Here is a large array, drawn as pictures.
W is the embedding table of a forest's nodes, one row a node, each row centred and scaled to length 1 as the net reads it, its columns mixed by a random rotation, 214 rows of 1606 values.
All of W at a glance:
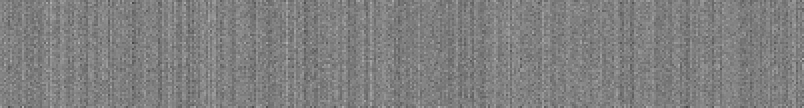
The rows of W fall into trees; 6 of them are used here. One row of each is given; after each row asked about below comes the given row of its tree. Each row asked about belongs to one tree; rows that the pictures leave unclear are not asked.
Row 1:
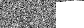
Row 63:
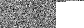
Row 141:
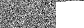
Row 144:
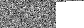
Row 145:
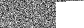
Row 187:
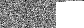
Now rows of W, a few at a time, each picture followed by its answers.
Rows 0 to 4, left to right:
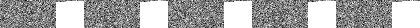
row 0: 1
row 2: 144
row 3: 1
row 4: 1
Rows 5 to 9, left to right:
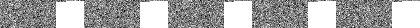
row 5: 63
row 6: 63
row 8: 1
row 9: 144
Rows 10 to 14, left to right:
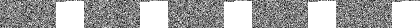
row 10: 1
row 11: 63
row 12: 141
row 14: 187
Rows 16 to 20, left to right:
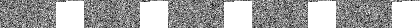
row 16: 187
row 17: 1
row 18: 145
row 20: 144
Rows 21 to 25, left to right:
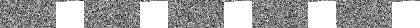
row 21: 141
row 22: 63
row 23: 144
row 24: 63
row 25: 141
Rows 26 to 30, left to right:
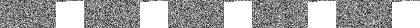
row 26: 145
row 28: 63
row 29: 63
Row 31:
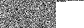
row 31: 145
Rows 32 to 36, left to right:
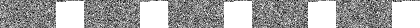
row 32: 145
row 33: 1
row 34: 141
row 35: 1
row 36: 63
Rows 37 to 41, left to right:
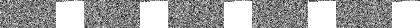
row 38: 63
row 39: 1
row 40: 145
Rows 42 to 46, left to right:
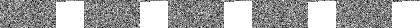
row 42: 63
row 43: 144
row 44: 144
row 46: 145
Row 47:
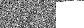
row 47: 1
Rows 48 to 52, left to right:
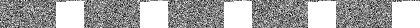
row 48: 144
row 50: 1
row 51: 141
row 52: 63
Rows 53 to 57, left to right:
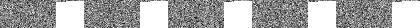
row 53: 144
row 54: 187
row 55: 1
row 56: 145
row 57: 187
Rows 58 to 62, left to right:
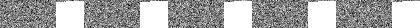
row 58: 1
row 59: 145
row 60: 1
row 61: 144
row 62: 144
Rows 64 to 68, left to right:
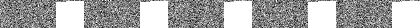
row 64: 145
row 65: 144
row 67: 144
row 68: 1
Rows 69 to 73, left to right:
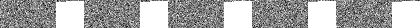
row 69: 145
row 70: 145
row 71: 1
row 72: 63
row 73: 141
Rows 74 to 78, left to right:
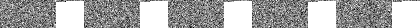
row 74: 144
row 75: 144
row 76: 1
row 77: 144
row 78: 63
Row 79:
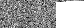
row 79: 1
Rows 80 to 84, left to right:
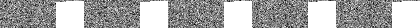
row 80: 1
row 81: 144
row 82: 1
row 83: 63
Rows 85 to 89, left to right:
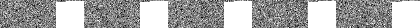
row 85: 63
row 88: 144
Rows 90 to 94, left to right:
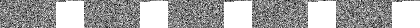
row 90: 187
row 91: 1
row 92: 145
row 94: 144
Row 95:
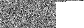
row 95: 141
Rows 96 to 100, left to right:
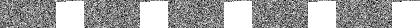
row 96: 144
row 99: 63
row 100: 63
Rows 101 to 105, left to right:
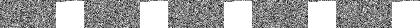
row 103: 1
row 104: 63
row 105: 1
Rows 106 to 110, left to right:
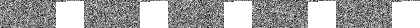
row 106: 63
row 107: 144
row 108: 63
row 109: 144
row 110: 1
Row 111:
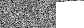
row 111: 187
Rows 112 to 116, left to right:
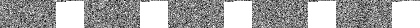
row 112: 144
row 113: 63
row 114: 63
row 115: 145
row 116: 1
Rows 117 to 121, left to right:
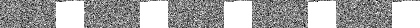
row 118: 1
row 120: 144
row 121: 63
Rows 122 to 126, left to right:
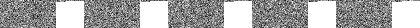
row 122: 63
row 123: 145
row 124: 63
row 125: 63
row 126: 1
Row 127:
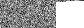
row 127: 141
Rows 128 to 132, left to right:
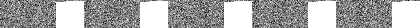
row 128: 1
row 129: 1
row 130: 63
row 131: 1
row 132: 1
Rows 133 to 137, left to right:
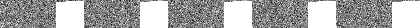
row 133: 145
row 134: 1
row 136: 141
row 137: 141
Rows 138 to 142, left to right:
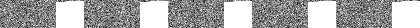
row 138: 187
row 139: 1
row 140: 187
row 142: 187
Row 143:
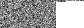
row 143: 63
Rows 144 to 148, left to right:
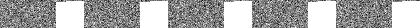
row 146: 1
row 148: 145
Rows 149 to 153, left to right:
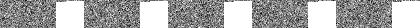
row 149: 1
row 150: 144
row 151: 63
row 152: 141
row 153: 63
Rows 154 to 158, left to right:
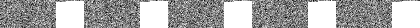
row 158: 1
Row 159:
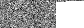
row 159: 63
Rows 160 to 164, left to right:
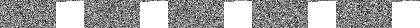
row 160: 144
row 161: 187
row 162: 141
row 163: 144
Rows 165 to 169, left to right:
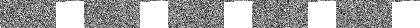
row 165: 141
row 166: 141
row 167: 63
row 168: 187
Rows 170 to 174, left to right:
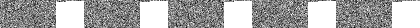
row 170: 63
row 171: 63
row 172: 144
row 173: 141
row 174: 144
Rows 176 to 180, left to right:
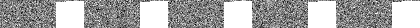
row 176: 1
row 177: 63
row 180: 63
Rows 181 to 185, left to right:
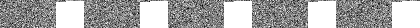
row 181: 187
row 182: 144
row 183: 63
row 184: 144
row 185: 1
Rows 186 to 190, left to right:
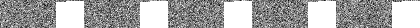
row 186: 145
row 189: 1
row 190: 63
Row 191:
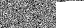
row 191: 63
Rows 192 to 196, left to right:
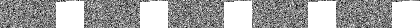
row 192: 63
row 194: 144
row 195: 145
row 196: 1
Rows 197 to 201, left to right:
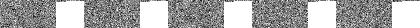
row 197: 63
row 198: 187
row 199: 63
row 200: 1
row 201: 145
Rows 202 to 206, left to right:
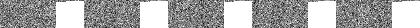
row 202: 141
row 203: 1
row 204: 63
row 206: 144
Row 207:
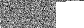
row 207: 141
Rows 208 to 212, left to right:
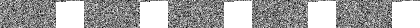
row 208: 63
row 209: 144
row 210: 144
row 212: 1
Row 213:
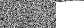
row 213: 1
